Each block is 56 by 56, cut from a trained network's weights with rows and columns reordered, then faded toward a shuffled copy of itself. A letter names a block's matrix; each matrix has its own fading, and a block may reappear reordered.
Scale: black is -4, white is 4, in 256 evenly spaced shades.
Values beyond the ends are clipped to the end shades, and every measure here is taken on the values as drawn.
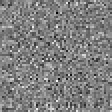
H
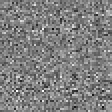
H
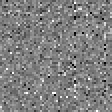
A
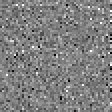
A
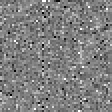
A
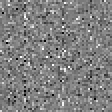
A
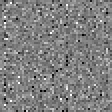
A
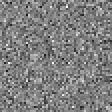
H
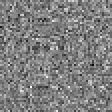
H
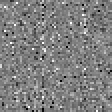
A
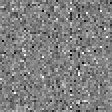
A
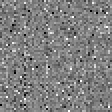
A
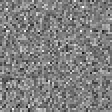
H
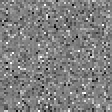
A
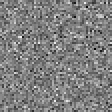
H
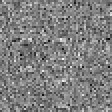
H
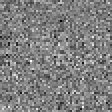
H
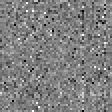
A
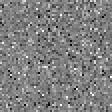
A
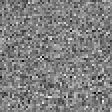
H
